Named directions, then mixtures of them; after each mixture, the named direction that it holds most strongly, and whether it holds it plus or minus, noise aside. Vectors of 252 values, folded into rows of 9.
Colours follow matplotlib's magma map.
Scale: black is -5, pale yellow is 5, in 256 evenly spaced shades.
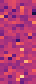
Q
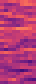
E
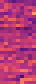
E, minus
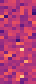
Q, plus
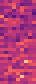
Q, plus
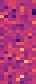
Q, plus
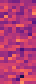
Q, minus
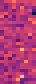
Q, plus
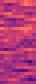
E, plus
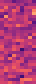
Q, minus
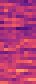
E, minus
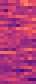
E, plus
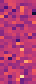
Q, plus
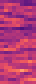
E, minus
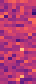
Q, plus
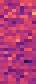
Q, minus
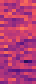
E, plus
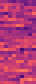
E, minus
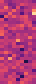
Q, minus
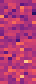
Q, plus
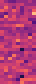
Q, minus
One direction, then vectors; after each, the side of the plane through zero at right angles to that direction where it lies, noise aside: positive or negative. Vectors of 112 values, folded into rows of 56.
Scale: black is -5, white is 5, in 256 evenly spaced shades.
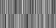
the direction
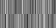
positive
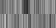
negative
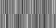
negative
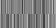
negative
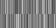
positive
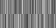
positive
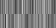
positive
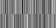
negative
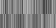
negative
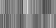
negative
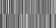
negative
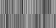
negative
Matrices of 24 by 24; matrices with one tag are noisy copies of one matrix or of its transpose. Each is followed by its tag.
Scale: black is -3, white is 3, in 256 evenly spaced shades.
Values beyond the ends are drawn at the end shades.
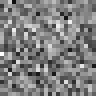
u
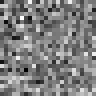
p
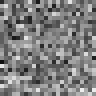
p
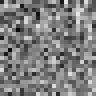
p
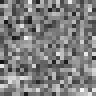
p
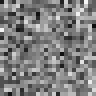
p
